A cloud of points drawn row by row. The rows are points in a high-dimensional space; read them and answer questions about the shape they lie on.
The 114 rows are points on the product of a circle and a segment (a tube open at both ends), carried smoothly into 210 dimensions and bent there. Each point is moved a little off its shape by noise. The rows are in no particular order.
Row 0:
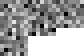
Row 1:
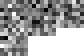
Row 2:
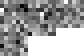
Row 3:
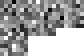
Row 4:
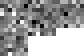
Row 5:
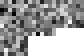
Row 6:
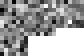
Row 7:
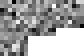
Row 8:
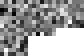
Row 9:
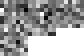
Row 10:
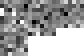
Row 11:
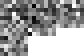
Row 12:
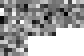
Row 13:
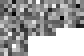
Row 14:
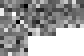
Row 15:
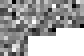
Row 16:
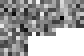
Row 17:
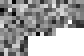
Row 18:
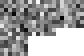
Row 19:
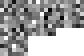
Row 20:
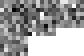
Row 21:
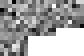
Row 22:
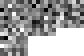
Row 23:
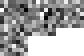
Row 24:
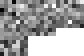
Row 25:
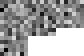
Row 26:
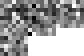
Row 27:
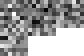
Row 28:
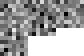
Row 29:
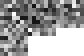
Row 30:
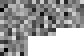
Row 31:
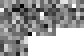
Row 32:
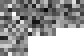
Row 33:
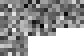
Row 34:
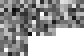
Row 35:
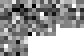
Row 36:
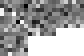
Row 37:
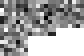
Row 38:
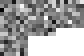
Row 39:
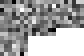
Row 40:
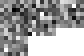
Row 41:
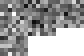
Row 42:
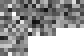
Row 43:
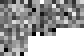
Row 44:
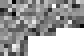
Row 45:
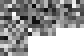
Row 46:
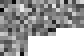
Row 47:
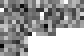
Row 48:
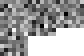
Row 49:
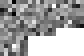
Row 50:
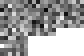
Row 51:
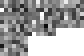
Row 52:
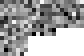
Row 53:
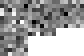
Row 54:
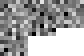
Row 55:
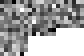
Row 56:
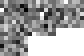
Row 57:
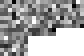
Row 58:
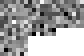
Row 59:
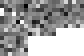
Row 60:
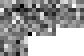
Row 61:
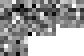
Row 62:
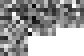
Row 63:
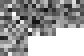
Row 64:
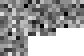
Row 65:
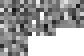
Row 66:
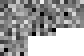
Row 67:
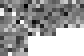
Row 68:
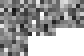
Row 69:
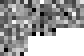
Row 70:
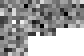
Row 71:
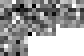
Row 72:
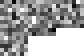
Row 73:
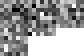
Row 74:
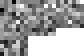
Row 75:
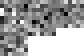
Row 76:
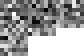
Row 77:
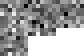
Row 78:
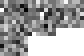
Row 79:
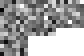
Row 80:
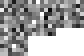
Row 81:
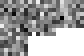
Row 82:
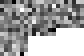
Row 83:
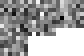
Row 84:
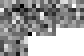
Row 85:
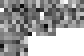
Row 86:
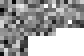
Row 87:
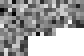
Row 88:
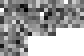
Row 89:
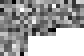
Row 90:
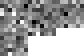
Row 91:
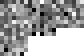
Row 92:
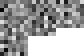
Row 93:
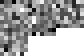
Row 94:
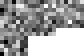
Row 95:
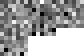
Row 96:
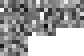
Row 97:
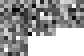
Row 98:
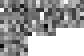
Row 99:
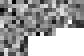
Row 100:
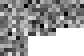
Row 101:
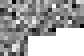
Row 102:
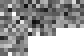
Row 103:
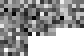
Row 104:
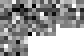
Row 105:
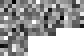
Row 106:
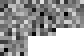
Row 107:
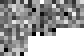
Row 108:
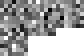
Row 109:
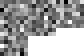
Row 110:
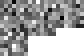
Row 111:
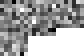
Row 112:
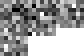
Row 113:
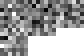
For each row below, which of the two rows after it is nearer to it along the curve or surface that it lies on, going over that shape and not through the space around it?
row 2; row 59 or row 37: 37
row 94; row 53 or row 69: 69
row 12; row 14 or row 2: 14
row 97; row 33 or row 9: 9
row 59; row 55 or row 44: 55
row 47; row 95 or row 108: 108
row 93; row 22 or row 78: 22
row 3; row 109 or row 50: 109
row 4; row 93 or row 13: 93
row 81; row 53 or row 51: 51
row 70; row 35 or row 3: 35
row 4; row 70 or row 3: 70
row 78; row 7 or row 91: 7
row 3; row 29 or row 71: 71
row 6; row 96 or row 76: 96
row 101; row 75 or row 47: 47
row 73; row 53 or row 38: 53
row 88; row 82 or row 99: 99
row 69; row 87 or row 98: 87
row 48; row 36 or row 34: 36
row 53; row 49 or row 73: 73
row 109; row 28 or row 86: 28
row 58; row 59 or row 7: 59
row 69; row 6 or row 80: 6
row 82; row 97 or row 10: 10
